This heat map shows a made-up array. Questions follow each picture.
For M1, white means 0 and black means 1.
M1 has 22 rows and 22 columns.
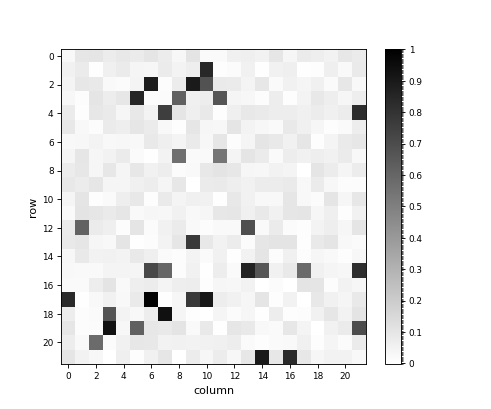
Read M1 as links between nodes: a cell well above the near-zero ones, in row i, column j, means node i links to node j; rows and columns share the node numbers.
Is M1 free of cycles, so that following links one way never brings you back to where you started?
yes
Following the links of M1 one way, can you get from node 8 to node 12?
no
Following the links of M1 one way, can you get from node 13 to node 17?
no
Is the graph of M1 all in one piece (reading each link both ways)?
yes
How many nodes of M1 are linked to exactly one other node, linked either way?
3
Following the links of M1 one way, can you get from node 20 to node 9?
yes
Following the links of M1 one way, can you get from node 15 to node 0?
yes
